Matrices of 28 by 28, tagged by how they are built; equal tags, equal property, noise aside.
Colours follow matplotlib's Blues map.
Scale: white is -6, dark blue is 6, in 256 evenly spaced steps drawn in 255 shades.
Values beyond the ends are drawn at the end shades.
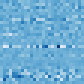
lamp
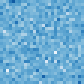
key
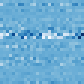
lamp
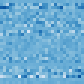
lamp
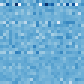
lamp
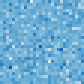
key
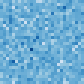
key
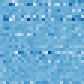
lamp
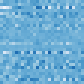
lamp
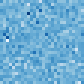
key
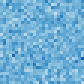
key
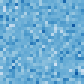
key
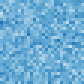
key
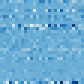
lamp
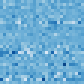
lamp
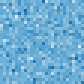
key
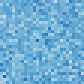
key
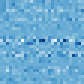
lamp
